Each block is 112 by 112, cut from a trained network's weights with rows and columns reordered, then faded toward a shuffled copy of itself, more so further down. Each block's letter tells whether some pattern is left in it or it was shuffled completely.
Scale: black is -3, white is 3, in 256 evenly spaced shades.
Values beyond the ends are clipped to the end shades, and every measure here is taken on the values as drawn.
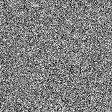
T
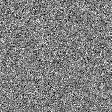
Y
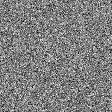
T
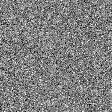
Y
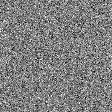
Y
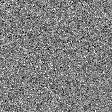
T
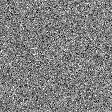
T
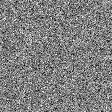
T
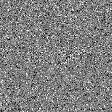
Y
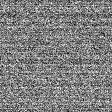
Y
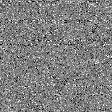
Y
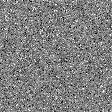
T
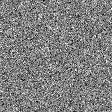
T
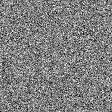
T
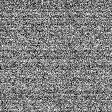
Y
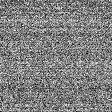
Y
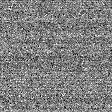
Y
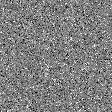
T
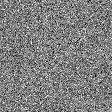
T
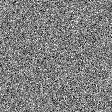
T
